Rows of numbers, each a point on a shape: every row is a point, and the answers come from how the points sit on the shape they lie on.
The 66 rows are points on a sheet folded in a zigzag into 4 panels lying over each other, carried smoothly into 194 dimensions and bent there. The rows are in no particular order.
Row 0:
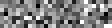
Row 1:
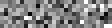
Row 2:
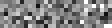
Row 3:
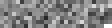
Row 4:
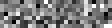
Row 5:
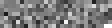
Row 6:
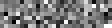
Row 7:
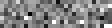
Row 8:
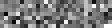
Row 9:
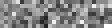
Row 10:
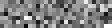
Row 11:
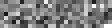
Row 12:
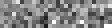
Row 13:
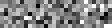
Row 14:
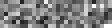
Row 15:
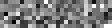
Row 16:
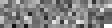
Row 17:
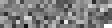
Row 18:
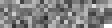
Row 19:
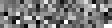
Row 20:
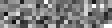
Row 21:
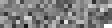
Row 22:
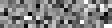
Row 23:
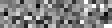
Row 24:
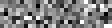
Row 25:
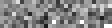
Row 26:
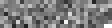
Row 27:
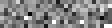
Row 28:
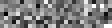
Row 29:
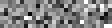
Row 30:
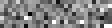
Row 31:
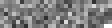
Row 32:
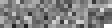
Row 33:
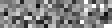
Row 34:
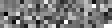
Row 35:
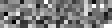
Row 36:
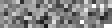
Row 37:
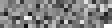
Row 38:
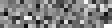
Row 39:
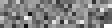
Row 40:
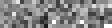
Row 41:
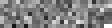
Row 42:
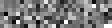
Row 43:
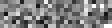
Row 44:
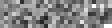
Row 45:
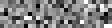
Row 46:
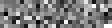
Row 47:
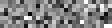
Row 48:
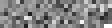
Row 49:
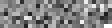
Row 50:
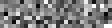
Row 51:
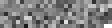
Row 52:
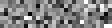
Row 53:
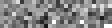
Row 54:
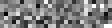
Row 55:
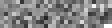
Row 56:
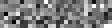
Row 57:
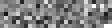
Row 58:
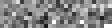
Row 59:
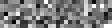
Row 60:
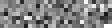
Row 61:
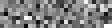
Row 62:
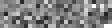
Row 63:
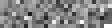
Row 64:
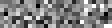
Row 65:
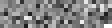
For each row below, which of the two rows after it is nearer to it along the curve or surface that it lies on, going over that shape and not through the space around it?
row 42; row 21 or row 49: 21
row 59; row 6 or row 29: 6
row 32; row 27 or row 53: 53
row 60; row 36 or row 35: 36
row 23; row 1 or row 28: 1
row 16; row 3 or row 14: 3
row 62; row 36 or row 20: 20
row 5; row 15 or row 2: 15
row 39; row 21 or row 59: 21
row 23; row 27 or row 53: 53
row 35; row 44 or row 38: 44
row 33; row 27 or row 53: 53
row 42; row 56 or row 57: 56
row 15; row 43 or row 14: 14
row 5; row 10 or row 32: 32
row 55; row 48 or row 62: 62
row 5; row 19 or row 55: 19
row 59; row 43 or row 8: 8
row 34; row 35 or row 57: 35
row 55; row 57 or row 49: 57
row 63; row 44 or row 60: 60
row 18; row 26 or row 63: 26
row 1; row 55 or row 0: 0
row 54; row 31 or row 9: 9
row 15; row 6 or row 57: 6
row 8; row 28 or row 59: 59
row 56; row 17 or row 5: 5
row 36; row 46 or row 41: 41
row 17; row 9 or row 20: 9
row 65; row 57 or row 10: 10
